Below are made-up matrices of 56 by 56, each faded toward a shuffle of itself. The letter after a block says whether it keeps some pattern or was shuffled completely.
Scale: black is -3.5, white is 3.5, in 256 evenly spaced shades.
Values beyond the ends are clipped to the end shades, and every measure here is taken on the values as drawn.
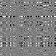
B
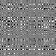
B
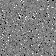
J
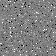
J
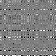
B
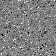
J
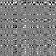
B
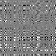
B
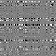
B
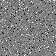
J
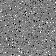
J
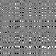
B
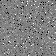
J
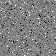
J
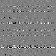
B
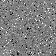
J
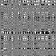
B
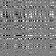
B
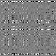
B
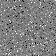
J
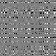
B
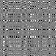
B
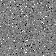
J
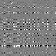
B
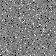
J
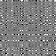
B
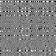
B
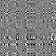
B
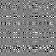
B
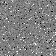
J
